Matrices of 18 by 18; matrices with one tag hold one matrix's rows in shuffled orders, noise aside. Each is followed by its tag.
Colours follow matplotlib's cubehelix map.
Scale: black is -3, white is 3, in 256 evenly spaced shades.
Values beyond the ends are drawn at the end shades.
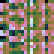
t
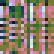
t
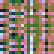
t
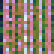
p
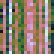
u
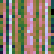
u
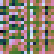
t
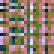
t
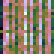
p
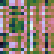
t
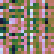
t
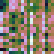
t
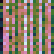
p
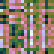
t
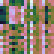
t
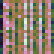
p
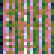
p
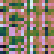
t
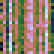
u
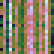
u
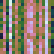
u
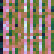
p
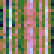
u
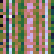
u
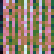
p
